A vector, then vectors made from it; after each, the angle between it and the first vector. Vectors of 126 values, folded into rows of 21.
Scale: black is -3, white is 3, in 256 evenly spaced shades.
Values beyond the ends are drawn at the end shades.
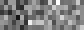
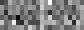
orthogonal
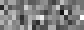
orthogonal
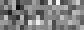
nearly parallel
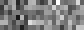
nearly parallel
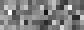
orthogonal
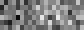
partly aligned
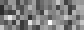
partly aligned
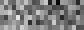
nearly opposite
